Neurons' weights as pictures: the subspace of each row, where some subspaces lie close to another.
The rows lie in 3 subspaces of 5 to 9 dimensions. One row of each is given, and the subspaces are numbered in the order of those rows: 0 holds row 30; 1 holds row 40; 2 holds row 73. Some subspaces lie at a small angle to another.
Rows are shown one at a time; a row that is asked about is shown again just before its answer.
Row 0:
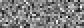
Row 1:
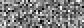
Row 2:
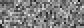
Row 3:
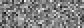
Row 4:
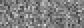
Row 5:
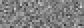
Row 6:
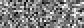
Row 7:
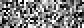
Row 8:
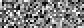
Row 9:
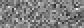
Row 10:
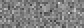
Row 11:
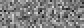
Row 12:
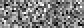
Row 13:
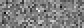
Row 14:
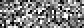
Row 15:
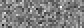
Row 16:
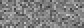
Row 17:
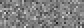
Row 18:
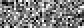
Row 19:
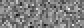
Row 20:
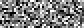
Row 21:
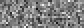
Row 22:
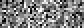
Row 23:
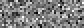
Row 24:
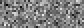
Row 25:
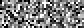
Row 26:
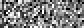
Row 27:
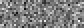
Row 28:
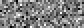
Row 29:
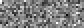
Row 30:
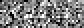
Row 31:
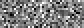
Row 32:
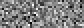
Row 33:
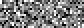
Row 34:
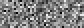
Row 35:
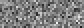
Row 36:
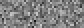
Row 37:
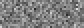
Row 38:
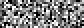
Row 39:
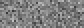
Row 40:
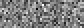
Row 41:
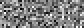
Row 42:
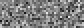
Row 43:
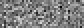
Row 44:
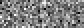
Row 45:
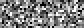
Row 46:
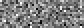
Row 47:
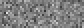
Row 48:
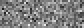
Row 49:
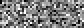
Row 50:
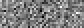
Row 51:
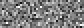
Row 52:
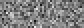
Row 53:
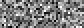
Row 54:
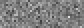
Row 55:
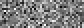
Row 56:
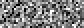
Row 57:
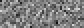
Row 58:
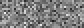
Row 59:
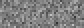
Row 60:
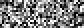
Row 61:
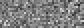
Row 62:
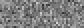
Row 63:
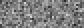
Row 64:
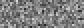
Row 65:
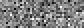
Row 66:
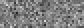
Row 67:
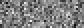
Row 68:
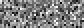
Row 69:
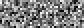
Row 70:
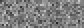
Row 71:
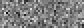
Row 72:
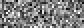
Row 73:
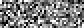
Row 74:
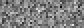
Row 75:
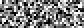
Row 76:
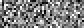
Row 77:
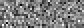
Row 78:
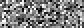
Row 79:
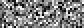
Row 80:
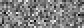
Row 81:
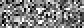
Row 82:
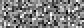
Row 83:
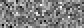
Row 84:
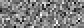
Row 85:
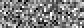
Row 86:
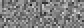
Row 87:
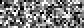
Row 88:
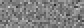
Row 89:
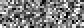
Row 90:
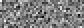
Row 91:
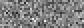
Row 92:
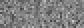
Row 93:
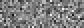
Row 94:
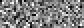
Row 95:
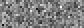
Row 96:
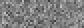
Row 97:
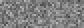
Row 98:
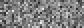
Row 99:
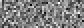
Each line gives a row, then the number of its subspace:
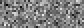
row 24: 1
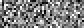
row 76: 1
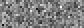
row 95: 2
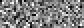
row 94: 1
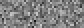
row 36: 1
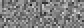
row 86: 1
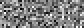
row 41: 0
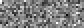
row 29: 2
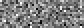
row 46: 1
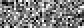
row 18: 1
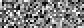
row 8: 1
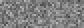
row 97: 2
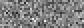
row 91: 0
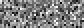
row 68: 2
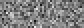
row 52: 0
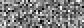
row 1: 1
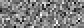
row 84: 1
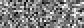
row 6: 1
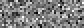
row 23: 0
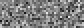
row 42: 1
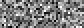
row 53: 0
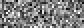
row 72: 0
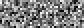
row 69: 2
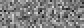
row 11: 0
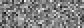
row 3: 1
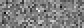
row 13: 2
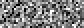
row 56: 0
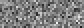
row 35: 0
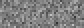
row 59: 2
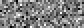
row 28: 0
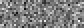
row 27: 0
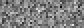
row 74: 2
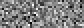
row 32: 1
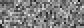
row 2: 1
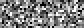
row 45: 2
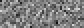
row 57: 1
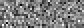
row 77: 1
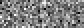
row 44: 0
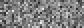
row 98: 1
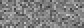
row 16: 2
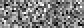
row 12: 1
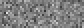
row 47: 2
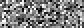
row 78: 2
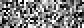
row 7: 2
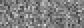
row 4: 1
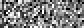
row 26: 0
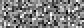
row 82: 1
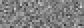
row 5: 0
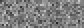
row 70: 2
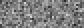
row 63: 2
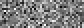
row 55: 2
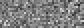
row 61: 1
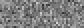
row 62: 1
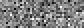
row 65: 0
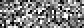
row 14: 1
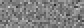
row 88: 0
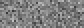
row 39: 0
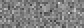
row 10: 0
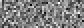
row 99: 1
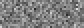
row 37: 1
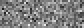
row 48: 1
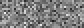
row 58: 2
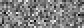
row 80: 1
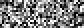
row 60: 0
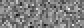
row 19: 1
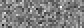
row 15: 2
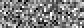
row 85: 1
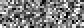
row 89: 1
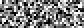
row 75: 0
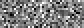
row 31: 2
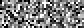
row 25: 1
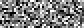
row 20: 2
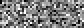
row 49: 2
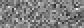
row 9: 0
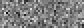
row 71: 0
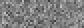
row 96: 0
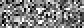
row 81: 0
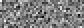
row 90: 1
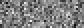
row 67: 0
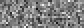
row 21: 0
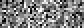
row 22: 2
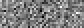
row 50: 2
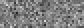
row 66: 0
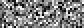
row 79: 2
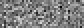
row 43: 1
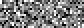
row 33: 0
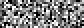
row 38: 0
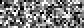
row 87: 0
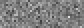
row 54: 0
